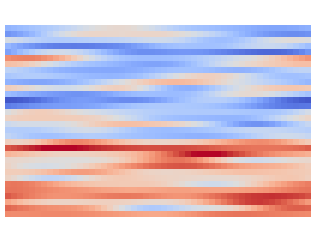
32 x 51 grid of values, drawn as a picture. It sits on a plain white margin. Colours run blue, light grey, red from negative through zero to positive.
Average level on the scale: 50%. Grain: streaks across. Seam: horizontal, 60% of the way down, the bottom part higher.
